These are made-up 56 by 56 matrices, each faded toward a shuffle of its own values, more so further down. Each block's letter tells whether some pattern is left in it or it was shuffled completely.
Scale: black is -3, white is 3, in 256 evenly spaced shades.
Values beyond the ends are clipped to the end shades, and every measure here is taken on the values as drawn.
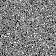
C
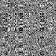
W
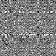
W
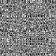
W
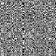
W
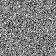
C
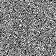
C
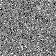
C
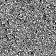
C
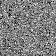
C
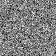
C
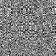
W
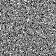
C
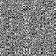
W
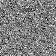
C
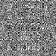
W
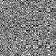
W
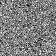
C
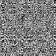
W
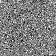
C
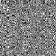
W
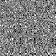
W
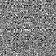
W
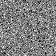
C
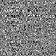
W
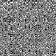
W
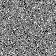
C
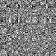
W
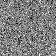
C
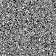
C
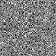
W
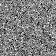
C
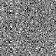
W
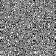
W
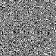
W
